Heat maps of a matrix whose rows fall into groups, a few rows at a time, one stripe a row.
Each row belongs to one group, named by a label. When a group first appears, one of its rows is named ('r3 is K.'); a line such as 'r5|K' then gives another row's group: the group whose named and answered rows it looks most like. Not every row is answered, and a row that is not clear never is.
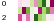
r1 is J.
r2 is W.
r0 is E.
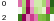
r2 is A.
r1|W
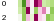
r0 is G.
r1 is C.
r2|G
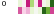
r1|E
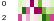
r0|A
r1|G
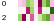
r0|J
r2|A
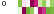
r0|A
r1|J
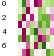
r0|G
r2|A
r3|E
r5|J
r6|E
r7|C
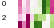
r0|E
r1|E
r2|W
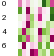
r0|E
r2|C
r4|J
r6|A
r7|A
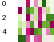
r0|E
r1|J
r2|C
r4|W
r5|G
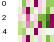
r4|G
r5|C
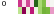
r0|W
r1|A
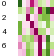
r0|A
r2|E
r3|A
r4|A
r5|J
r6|J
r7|J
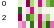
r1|A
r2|J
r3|J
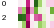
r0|W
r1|W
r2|G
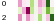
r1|C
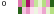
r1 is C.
